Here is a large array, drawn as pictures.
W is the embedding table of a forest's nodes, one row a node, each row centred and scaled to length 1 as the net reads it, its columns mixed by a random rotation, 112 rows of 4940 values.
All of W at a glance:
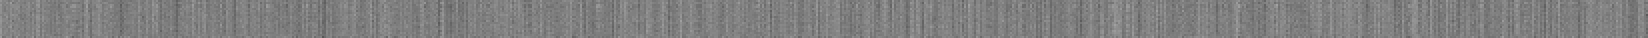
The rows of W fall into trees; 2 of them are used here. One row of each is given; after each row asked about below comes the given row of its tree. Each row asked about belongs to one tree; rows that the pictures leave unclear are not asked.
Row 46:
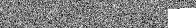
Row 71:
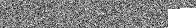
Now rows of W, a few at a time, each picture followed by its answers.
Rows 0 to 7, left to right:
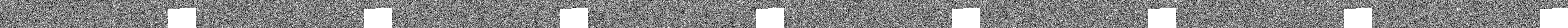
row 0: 46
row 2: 46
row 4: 46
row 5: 71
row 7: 71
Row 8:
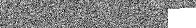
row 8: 46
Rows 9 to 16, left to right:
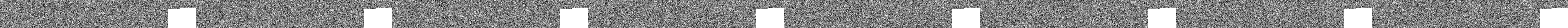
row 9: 71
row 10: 71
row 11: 71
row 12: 46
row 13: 46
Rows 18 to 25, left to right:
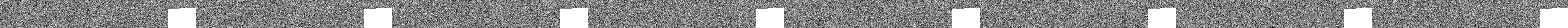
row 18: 46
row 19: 46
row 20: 46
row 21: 46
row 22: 46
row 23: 46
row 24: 71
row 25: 46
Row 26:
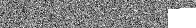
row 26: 71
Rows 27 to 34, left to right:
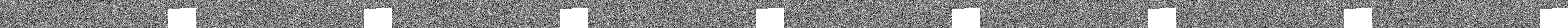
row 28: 46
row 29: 71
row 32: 46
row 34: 46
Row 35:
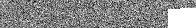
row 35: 71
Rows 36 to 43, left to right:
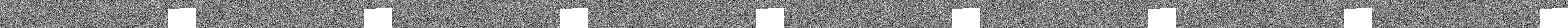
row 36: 46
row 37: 71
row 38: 46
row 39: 71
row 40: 46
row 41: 71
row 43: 46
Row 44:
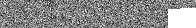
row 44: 71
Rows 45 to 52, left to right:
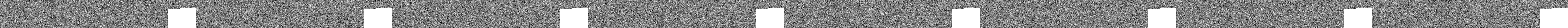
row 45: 71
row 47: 46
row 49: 71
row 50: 71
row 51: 71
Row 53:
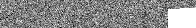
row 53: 46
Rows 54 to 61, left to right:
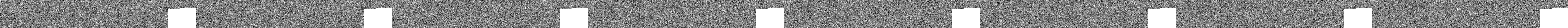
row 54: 46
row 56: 46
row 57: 71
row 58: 71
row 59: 46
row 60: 71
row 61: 71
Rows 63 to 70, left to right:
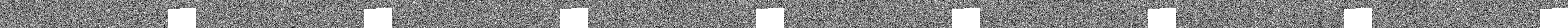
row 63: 71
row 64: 71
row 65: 46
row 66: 46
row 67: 46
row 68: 46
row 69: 46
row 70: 71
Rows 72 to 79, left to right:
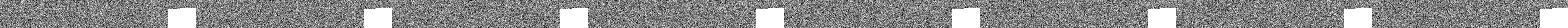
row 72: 46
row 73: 46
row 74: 46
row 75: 46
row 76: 46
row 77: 71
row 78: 46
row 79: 71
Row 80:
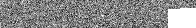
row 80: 46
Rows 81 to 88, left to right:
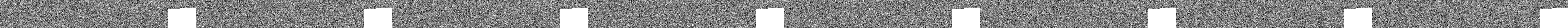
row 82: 71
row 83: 46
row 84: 71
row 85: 71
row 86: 46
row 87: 46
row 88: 46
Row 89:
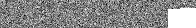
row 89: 71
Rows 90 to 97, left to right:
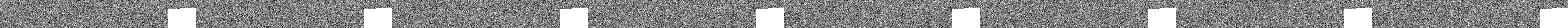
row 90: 46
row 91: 46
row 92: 71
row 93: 46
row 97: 46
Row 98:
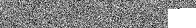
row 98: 46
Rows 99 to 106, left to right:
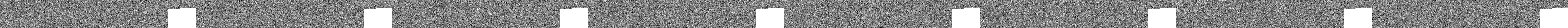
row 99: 71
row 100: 71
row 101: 71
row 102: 71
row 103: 71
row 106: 46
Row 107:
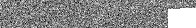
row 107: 46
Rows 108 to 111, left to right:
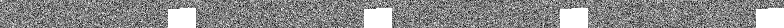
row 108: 71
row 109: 71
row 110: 46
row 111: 71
